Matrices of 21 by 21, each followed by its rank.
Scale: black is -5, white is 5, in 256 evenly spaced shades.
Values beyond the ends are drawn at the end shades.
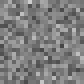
full rank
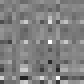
two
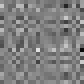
two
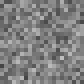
full rank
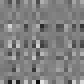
two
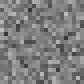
full rank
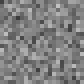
full rank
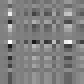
one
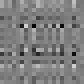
two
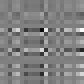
one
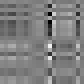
one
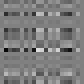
one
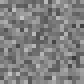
full rank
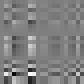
one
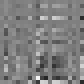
two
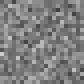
full rank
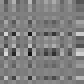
one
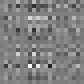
two
